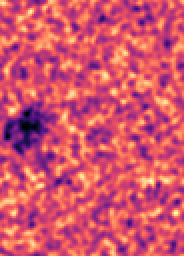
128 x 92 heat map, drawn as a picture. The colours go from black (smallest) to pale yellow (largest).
Ninth with the lowest average: middle left. Odd rows or columns: none. Lone odd cells: none. Grain: blotchy. Dips: one, in the middle left.
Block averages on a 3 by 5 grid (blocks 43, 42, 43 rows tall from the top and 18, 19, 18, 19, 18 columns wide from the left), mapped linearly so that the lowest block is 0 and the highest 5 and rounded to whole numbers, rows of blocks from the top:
4 4 4 4 4
0 3 3 4 4
5 4 4 4 4
